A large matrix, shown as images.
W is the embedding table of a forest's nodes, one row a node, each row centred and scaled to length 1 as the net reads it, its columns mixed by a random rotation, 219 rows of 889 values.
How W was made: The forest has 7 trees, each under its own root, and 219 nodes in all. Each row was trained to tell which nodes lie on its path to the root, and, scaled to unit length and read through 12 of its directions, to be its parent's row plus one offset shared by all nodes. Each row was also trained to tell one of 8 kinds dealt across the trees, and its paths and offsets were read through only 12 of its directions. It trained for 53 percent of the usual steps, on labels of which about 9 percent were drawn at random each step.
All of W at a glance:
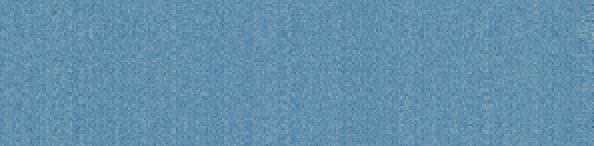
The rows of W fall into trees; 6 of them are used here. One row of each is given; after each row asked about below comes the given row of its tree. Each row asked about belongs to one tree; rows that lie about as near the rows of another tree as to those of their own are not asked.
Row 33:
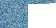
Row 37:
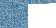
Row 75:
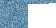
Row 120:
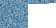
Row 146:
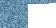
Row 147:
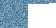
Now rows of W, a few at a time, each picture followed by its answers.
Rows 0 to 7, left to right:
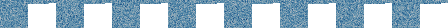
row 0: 37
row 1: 147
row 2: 33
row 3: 33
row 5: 37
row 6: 146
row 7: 146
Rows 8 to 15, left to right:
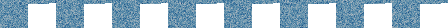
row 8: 120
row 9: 147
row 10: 146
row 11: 33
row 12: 33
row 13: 33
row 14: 37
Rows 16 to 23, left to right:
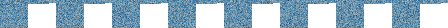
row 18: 120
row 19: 120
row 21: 75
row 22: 147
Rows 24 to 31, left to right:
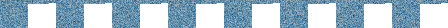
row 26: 147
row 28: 120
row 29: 147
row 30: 147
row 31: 120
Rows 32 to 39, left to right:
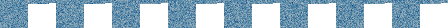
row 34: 147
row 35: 146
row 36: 33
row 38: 120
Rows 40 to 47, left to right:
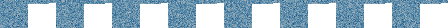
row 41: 147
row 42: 120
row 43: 37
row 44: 146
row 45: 147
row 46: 75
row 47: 75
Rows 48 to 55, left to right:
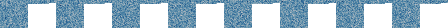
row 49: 120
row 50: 120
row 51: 120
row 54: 146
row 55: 120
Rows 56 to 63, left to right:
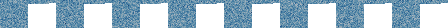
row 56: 37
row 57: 33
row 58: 37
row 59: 147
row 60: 75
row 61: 75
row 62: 146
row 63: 33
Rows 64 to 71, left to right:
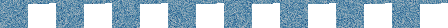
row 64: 147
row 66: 147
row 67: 120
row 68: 75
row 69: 33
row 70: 37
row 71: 37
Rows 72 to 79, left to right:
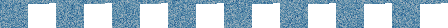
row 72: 146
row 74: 37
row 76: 37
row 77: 75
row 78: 33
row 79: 33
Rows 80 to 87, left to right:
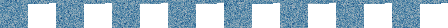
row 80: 33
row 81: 120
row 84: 146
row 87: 146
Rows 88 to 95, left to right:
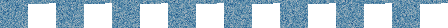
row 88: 120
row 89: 146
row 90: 33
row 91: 33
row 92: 33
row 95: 120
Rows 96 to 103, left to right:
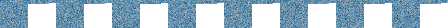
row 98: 33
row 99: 75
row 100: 37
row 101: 120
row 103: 147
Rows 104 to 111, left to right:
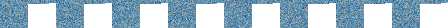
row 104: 120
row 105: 37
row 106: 146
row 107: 37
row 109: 75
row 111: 33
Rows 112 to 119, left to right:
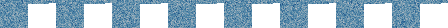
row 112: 120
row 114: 120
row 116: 37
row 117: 146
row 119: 75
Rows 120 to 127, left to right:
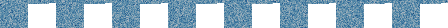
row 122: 146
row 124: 120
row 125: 75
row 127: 75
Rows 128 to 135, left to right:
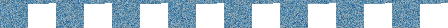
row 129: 33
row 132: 33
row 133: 37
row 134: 37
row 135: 37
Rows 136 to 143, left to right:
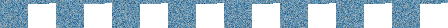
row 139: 33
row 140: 146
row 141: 120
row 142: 33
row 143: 33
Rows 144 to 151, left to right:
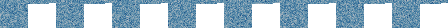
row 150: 146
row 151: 147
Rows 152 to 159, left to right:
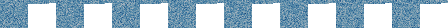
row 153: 37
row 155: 33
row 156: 33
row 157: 37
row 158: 33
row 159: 33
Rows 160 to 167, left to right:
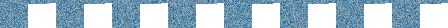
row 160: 37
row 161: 147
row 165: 120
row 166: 75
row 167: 37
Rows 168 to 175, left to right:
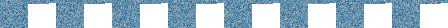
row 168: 147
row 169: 120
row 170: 146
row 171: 37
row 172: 147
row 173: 120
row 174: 37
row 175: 33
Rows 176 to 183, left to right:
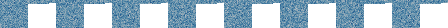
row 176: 120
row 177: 33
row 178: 146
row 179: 33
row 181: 146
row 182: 147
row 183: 37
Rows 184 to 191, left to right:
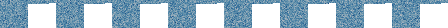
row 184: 147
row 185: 120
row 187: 33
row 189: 33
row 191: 37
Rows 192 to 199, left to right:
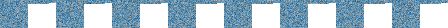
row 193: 146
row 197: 37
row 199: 33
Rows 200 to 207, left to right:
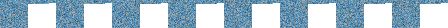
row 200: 37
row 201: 120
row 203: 75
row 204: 37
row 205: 146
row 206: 37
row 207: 37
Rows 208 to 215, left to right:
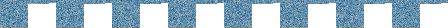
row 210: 75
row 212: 37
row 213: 37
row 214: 146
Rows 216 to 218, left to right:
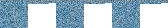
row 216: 120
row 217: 120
